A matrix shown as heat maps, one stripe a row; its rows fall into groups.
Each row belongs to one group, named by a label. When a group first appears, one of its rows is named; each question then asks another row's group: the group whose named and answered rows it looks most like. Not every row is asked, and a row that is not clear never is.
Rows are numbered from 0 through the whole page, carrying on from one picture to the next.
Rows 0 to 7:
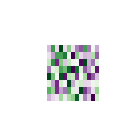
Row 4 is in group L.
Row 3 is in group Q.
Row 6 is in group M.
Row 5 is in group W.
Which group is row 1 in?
Q
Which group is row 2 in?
L
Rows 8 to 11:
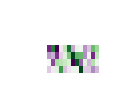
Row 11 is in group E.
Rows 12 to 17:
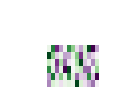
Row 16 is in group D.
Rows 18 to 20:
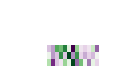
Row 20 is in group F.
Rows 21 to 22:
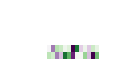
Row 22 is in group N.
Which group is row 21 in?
Q
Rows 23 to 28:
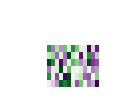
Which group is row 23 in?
F
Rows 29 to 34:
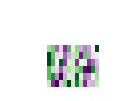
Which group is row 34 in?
W
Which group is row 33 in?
M
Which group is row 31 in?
L
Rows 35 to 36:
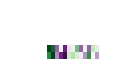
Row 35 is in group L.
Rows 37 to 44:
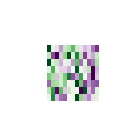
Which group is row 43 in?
L
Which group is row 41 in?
N
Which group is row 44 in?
M
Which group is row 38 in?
W
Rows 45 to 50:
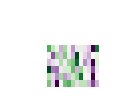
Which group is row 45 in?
N
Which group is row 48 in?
F
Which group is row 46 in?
Q
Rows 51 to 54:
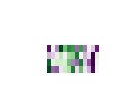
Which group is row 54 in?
F
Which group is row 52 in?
W
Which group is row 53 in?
N
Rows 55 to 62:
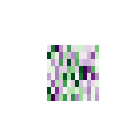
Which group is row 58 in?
M
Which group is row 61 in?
F
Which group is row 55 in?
M
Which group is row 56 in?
N
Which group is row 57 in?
W
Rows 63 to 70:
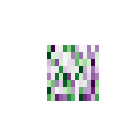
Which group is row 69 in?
N
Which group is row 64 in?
N
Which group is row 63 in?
F
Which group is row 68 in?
N
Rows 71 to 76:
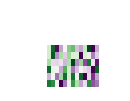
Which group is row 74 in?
N
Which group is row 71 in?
D
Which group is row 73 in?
D
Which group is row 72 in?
L
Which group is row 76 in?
D
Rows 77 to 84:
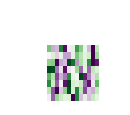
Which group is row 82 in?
M
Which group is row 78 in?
E
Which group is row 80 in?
L
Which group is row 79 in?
D
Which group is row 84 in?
Q
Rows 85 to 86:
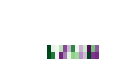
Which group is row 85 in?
L
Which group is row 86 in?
D
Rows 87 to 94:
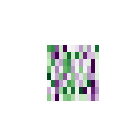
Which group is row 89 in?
N
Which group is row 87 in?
L
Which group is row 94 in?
F
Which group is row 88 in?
W
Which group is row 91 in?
L
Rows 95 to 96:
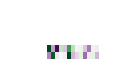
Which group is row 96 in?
M
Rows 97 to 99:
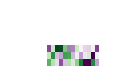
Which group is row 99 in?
M
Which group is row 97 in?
Q
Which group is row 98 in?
N
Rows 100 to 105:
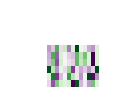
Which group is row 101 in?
E
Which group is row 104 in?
D
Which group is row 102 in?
E
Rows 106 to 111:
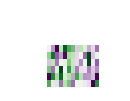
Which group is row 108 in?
D
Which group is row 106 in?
F
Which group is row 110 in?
Q
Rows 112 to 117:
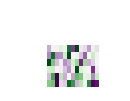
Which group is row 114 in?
L
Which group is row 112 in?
Q
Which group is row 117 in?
D
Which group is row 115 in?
E
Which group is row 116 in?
E
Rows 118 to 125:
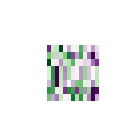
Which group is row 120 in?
F
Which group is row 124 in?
D
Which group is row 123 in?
E
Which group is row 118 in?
E
